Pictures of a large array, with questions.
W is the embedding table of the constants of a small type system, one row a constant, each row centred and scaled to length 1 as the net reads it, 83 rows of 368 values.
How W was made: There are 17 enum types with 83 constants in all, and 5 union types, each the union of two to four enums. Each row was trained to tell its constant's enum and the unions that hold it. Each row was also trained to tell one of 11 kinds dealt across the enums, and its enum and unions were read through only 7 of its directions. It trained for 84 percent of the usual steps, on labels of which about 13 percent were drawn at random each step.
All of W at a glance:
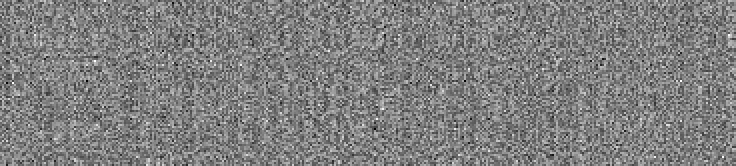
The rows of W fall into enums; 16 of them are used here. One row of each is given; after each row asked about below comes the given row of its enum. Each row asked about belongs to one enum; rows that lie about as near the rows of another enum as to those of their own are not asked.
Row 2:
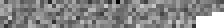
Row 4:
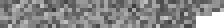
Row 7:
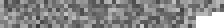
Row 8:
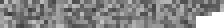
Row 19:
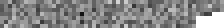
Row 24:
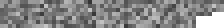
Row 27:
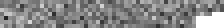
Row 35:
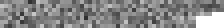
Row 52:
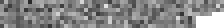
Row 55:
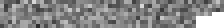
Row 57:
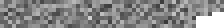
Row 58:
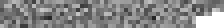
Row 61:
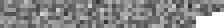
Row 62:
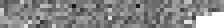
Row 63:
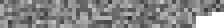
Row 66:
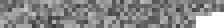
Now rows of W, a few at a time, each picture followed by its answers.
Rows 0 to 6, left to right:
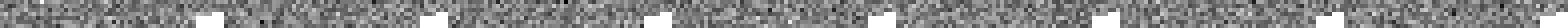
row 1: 19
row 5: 7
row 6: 19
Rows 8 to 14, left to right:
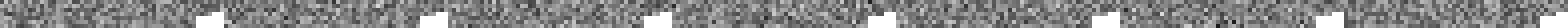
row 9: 62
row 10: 63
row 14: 24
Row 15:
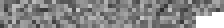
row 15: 55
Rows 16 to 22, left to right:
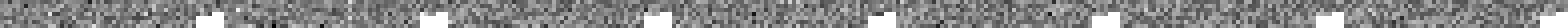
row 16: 2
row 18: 4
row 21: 63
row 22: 4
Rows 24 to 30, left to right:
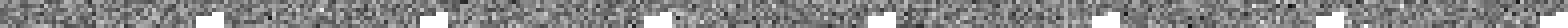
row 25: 2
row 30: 62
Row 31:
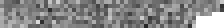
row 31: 66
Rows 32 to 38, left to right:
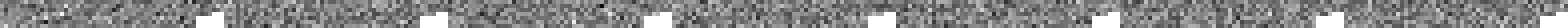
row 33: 35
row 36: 19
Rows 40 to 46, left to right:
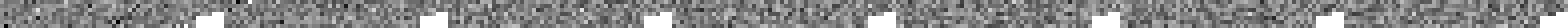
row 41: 4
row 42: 52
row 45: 35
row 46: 63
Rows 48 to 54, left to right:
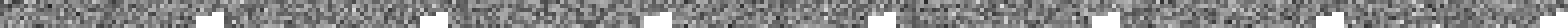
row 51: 4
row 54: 58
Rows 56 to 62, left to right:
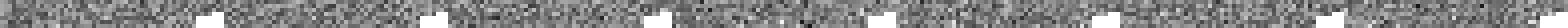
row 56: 35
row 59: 52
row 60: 35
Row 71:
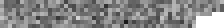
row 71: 66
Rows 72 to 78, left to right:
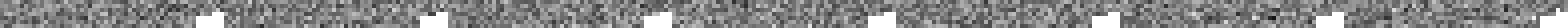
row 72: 2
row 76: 24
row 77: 58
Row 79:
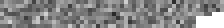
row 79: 63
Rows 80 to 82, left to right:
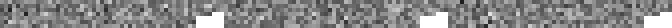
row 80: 19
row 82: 7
